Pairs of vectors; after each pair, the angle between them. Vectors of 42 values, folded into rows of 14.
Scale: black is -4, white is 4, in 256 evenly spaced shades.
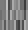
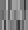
nearly parallel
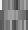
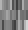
partly aligned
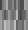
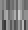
partly opposed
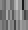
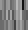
nearly parallel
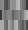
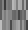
partly aligned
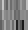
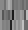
partly opposed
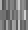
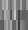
partly opposed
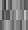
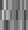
nearly opposite
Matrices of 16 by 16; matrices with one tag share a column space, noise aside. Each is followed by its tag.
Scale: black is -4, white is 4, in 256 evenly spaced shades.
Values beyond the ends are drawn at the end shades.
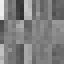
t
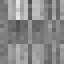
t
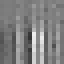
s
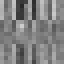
t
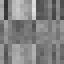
t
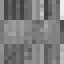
t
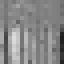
s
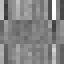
t
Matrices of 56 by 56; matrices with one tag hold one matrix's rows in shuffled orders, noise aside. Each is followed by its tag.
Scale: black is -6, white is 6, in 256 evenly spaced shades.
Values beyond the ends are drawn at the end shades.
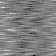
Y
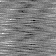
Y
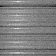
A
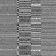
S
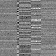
S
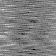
Y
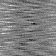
Y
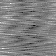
Y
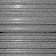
A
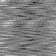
Y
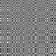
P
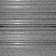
A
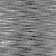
Y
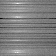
A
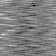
Y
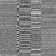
S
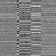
S
